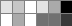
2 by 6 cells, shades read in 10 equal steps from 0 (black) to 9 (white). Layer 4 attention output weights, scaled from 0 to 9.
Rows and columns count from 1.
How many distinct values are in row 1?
5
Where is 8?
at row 1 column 1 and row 1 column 4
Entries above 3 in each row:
5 5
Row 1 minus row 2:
-1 1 0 4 2 -2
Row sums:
38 34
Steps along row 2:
down up down same down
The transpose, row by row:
8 9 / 7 6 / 9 9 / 8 4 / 6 4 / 0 2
